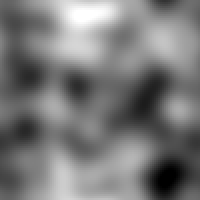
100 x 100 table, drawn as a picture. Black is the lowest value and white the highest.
The bottom right is the ninth with the lowest average. No lone cell stands out from its neighbours. The field is smooth, with broad soft blobs. No regular stripes run through it. On average the colour sits 50% of the way up the scale. The top middle is the ninth with the highest average.
